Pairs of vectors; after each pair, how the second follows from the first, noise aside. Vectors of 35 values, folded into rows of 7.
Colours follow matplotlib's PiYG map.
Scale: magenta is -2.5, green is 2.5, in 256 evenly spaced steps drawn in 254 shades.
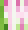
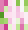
sign-scrambled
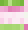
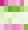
negated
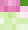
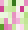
shuffled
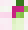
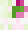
negated
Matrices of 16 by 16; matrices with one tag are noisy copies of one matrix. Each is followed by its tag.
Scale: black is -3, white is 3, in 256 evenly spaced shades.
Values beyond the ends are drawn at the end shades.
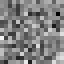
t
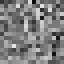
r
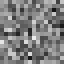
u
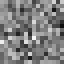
u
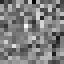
r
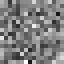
t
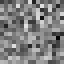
r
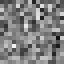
r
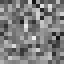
r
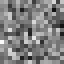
u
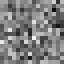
u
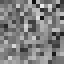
r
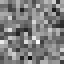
u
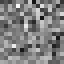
r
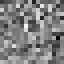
r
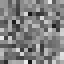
t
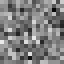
u
